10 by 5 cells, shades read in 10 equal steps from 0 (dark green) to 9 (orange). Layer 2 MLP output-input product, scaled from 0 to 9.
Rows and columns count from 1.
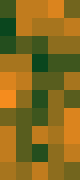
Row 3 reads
1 3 2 5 5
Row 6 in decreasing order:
9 5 5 3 1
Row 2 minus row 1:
-2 0 -1 -2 3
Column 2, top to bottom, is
7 7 3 6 7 5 3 3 3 5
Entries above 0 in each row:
5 4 5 4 5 5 5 5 5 5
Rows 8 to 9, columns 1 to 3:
7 3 7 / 7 3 1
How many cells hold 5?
8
